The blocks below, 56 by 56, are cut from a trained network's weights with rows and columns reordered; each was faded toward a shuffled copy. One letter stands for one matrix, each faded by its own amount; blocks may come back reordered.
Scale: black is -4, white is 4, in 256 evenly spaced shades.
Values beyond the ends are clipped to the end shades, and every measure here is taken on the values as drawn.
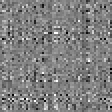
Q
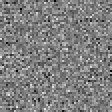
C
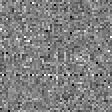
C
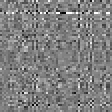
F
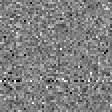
C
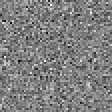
C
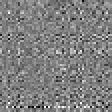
F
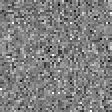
C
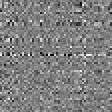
F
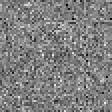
C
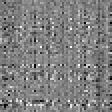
Q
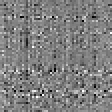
Q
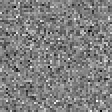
C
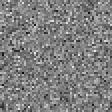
C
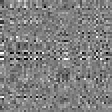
F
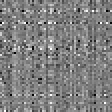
Q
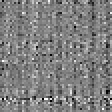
Q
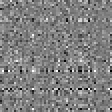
F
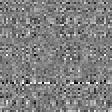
F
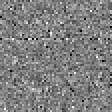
C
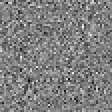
C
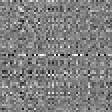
F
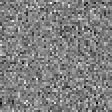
C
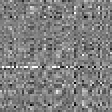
F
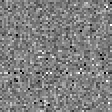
C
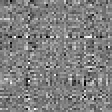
F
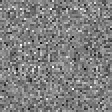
C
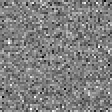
C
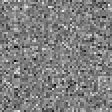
C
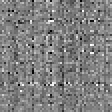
Q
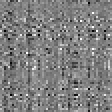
Q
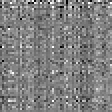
Q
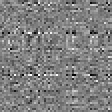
F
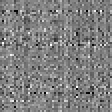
Q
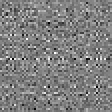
F
